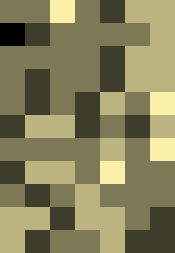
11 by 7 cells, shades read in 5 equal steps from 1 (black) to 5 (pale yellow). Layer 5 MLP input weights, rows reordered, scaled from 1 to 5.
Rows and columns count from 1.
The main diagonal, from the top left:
3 2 3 3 4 2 5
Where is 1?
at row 2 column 1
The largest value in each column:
4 4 5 4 5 4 5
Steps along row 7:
same same same up down up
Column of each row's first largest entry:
3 7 6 6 7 2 7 5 4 1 1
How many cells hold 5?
4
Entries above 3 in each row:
3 1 2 2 2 3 2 3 1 4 2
